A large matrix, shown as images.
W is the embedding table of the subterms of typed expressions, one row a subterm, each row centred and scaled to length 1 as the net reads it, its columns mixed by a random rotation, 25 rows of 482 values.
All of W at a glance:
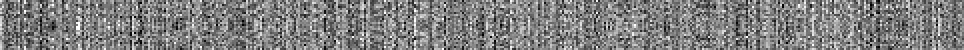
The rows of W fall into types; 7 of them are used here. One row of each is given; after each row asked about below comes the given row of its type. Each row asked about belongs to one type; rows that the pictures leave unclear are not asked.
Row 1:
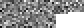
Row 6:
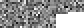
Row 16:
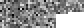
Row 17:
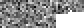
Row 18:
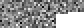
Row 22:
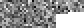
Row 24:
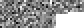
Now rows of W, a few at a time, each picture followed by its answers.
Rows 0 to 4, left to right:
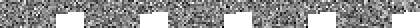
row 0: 6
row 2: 17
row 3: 18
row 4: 22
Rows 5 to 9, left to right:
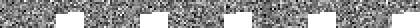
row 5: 1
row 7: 17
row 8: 16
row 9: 24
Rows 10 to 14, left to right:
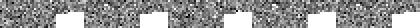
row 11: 18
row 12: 22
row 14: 18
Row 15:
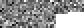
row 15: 1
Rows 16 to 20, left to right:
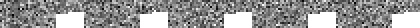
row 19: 6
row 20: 17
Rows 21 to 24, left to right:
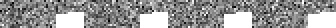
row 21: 16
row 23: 6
